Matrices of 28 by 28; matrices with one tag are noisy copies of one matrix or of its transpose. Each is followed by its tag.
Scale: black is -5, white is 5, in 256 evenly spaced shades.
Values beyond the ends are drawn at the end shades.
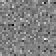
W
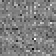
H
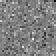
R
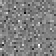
W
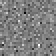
W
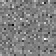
W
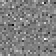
W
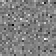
W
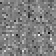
H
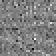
H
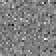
W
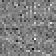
H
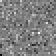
R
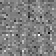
H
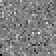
R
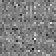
H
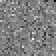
R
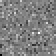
R
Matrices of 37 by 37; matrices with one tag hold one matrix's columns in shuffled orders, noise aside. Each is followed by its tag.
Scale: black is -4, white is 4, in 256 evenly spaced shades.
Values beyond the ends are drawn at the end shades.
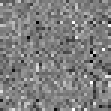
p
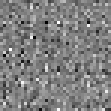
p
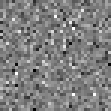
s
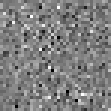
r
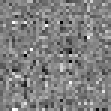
p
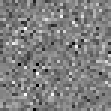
s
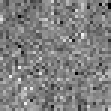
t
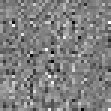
p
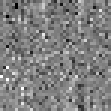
t
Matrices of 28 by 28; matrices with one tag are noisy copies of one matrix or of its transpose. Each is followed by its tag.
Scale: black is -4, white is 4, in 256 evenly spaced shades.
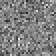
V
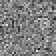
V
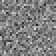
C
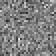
V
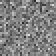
C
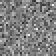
C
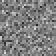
C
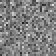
C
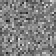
V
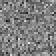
V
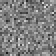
V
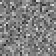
C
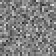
C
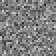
C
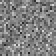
C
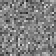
V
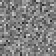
C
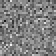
V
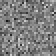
V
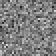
V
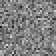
V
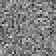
V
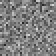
C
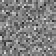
C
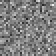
C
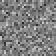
C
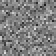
C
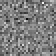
V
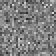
V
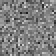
V
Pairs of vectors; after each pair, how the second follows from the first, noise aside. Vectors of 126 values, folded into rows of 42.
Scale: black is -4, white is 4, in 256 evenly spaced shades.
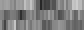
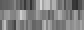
negated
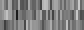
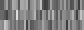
negated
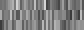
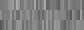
shrunk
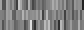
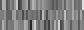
negated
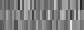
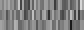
negated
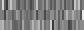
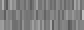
shrunk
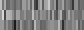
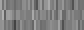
shrunk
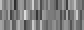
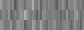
shrunk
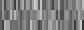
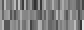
negated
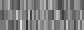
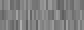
shrunk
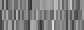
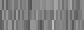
shrunk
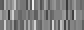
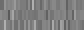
shrunk
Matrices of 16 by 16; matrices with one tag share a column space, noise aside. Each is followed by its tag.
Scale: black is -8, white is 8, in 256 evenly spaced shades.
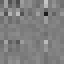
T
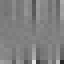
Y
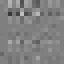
T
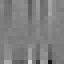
Y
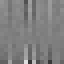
Y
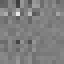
T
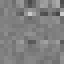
T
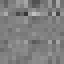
T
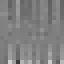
Y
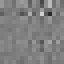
T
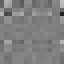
T
